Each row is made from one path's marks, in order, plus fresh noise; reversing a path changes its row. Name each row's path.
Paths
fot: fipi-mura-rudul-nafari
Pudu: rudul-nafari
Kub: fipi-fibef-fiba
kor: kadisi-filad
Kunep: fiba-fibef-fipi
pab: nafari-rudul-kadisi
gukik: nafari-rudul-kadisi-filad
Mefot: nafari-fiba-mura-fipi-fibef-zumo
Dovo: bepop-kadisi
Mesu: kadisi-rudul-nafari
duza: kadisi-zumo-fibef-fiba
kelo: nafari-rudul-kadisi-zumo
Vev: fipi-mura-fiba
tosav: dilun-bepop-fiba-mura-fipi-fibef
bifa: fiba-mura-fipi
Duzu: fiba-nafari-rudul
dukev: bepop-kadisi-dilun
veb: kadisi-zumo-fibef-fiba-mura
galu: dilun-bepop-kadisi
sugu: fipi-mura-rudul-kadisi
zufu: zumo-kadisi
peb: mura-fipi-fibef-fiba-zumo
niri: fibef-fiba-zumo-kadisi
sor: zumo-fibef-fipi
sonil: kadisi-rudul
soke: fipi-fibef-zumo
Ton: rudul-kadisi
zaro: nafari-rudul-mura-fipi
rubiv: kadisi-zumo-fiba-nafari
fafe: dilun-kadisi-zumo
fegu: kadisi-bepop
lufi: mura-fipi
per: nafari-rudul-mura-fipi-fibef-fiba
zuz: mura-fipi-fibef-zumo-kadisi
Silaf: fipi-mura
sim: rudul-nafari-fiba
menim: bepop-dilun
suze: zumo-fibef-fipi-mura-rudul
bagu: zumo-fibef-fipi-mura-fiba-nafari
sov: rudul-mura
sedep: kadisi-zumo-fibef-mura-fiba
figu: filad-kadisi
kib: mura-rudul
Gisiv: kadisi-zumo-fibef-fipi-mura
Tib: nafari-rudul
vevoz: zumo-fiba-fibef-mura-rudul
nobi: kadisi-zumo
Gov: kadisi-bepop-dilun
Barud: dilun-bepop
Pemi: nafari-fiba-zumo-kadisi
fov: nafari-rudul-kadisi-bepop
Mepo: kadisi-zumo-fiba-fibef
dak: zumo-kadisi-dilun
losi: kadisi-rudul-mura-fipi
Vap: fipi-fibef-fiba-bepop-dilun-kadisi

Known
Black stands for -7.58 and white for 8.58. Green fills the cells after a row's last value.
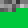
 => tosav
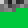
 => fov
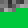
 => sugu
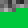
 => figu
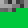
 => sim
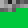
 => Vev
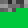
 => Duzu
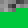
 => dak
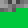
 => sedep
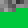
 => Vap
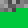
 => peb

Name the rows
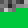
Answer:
Ton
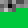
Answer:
zufu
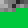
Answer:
menim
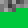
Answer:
niri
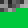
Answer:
kib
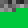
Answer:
kor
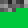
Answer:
Tib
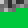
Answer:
Dovo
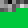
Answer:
bifa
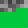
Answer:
vevoz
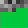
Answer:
bagu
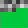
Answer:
Kunep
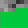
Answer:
dukev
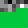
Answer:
lufi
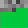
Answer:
duza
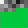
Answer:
Barud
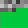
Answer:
Kub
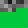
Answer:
fot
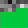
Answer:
losi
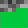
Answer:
suze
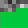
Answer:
Gisiv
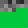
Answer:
gukik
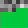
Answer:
sor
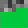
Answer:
pab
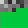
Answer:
rubiv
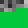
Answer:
sonil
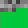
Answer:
per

